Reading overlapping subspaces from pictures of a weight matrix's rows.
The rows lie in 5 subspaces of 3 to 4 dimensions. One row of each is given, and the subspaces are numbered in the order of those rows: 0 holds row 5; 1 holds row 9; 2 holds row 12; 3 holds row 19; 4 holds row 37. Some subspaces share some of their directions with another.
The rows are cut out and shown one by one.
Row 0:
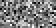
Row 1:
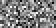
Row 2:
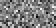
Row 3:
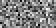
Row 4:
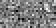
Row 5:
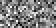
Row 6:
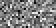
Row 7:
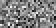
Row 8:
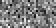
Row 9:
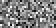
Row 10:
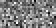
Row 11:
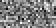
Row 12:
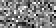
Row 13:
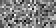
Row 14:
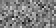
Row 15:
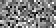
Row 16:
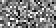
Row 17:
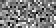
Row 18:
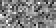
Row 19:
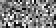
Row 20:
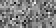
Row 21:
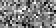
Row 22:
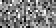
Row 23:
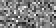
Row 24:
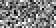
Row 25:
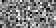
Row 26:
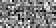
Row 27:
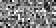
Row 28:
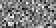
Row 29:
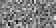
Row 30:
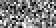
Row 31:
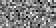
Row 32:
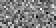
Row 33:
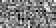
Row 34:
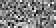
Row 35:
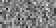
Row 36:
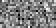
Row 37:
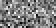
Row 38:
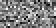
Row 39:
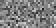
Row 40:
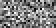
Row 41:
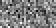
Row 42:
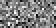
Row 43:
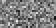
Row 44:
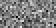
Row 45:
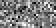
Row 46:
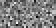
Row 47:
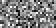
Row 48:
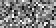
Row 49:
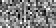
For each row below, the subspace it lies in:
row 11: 1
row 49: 4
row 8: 4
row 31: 1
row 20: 3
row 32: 1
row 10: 2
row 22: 4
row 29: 3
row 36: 1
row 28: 3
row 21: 2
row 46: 3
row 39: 1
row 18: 0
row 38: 1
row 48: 3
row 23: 2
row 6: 2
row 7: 4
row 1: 0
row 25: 4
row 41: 4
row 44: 2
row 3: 1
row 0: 2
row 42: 3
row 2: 1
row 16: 4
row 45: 2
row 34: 3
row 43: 1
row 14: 3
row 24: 3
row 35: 1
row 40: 1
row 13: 3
